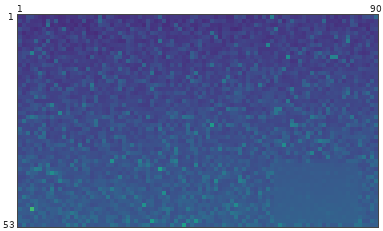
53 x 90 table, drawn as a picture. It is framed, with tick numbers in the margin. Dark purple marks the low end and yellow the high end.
No single row or column stands out from its neighbours. An odd patch, calmer than its surroundings, sits in the bottom right. There is an overall slope up to the bottom. The bottom right is the smoothest part. The grain is fine, like static.
